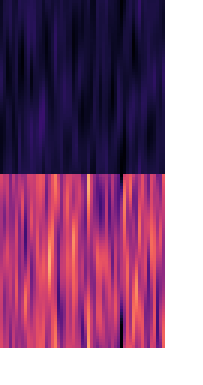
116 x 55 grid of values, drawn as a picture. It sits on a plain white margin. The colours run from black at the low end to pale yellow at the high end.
The table splits into 2 rows of 1 panel. Panel 1,1: very low, streaked downward, faint in contrast. Panel 2,1: middling, streaked downward, strong in contrast.
